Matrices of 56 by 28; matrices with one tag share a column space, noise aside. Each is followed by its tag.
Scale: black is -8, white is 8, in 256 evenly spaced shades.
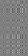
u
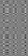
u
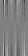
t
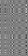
u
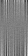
t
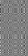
u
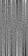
t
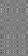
u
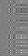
u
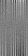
t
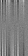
t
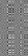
u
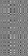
u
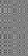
u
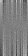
t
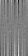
t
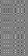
u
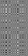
u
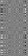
u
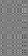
u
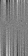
t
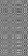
u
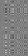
u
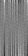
t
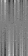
t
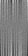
t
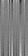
t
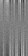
t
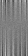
t
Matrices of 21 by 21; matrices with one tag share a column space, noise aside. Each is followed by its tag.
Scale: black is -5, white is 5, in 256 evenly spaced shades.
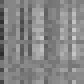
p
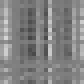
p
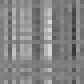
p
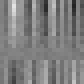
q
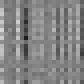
p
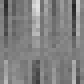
q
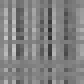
p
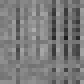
p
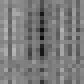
p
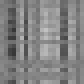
p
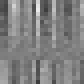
q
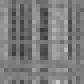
p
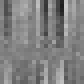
q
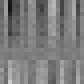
q
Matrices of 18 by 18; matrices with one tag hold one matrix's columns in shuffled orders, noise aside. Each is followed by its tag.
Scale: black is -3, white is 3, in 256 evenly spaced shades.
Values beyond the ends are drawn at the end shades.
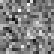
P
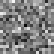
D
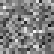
D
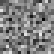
P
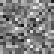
D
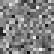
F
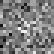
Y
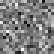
F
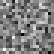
F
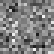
Y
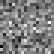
Y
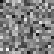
F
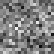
Y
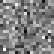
F
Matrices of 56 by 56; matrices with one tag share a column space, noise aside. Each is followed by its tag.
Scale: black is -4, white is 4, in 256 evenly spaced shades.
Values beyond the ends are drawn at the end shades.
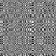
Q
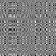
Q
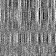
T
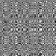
Q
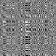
Q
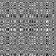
Q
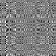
Q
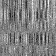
T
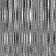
T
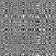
Q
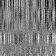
T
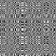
Q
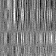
T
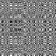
Q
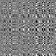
Q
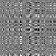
Q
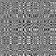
Q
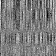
T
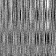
T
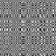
Q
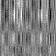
T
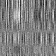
T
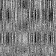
T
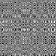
Q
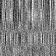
T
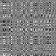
Q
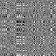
Q
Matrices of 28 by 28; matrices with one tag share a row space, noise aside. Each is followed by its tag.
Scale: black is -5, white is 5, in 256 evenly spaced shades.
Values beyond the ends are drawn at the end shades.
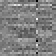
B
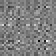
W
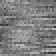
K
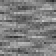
K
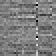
B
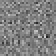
W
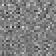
W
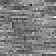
K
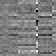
B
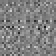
W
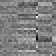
B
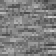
K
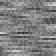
K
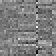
B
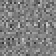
W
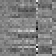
B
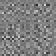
W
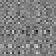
W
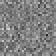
W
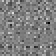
W
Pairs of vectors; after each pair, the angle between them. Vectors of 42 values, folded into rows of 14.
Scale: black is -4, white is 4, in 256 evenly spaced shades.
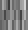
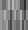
nearly opposite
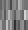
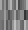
nearly opposite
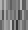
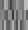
orthogonal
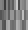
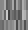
orthogonal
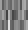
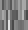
nearly parallel
